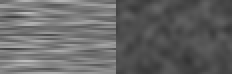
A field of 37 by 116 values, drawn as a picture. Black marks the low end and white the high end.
It is made of 1 by 2 panels. Panel 1,1: middling, streaked across. Panel 1,2: low, blotchy, faint in contrast.
